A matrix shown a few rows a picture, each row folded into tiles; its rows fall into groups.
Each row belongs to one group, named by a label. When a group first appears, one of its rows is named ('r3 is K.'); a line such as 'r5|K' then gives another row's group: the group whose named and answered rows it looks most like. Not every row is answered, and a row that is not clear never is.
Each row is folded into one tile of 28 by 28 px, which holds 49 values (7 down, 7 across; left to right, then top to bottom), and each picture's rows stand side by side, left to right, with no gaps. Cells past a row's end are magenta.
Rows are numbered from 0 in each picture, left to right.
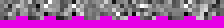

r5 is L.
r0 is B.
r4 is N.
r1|B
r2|B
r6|B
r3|B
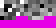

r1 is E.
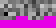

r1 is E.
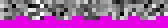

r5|N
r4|E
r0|L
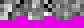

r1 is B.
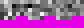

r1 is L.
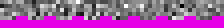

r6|E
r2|B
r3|E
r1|E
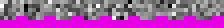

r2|L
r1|B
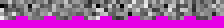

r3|E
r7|B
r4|B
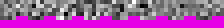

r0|B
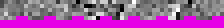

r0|N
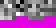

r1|L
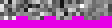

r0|N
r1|L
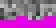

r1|E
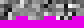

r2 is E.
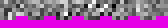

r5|L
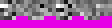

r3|E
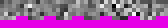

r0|N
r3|B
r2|B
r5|E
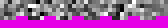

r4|B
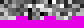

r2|E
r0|N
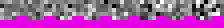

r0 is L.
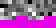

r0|L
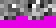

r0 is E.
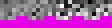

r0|E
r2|E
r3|E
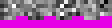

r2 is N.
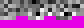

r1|E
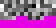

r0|N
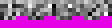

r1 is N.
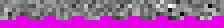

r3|N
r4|B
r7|E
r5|B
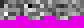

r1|L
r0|N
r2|L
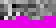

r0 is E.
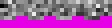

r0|L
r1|N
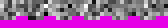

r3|N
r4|N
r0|N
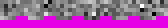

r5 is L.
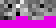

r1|E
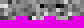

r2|L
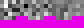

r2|B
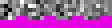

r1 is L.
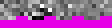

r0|N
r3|B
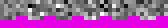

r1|L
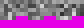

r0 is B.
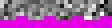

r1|E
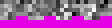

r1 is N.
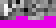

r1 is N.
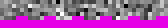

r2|N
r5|B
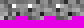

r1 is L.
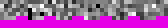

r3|L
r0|N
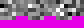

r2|N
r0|L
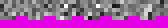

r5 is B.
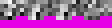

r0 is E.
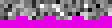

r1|E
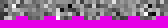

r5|N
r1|B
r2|L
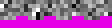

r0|N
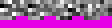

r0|L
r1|L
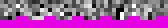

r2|N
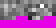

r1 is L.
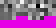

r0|B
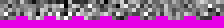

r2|E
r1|E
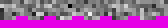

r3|N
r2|E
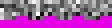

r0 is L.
